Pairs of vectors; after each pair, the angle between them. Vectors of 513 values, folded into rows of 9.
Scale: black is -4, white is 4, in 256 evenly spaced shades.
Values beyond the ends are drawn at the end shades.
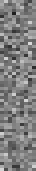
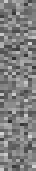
nearly parallel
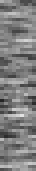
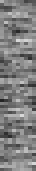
nearly parallel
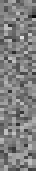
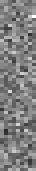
nearly opposite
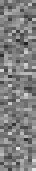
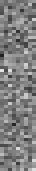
nearly parallel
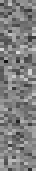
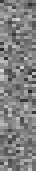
partly opposed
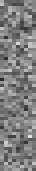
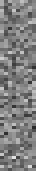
orthogonal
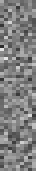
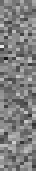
nearly opposite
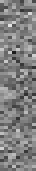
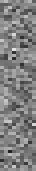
partly aligned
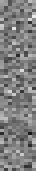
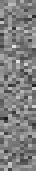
partly opposed
